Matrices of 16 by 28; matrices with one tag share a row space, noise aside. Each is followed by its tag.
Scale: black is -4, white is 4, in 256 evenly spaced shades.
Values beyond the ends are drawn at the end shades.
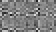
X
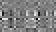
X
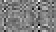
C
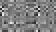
X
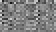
X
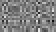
C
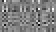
C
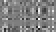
C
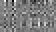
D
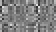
X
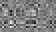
X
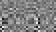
X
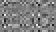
C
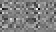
X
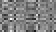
X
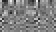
X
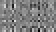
D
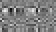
X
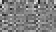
X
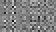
D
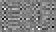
C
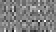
D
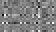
C
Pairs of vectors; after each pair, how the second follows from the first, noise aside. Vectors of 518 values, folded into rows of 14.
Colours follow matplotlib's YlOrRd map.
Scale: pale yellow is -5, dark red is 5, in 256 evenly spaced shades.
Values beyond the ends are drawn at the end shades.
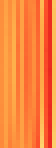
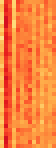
reversed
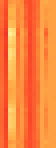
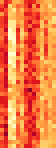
scaled up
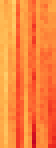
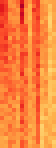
reversed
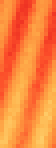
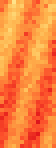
reversed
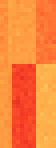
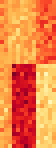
scaled up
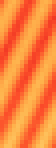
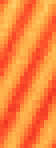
reversed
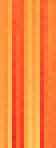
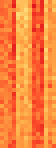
reversed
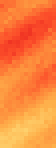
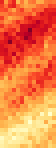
scaled up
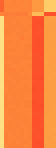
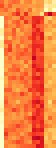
scaled up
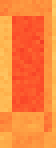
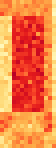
scaled up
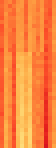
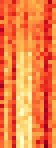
scaled up
